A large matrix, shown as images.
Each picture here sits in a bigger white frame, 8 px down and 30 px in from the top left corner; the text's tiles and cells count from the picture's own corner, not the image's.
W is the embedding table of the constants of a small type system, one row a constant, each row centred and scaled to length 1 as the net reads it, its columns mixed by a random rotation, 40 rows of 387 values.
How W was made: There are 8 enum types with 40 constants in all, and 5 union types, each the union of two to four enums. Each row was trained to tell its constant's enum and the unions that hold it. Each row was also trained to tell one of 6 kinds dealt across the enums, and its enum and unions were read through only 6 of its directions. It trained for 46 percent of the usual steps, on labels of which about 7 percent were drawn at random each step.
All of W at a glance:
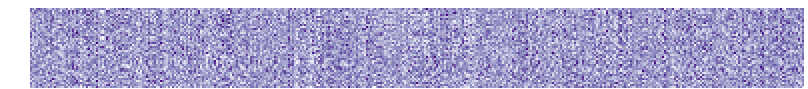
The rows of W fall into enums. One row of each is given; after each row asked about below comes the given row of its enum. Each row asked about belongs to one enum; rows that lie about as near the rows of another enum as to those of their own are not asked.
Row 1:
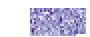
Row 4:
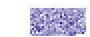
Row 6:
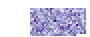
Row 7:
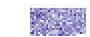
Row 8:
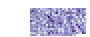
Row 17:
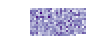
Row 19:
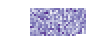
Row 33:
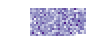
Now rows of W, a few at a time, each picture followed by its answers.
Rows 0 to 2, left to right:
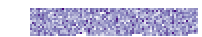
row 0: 19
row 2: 8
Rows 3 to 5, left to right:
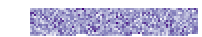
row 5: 1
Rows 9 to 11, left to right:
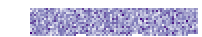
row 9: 6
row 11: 8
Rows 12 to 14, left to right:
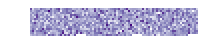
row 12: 7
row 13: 19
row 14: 1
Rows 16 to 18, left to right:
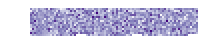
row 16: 6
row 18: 6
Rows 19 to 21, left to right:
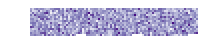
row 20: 7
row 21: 4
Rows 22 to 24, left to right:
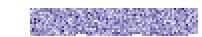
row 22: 6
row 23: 7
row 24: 19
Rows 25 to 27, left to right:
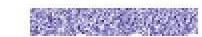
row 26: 33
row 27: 33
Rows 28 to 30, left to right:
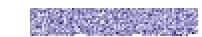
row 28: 8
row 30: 7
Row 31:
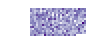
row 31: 19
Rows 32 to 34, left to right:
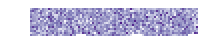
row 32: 8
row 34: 4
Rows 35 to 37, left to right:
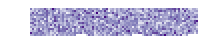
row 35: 6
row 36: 17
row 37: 19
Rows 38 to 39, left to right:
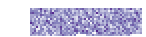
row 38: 1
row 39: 33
